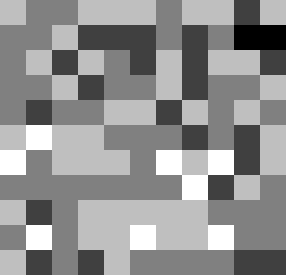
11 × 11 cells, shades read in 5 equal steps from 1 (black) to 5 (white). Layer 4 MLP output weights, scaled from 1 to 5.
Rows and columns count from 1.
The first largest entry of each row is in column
1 3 2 3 5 2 1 8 1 2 1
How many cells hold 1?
2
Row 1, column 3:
3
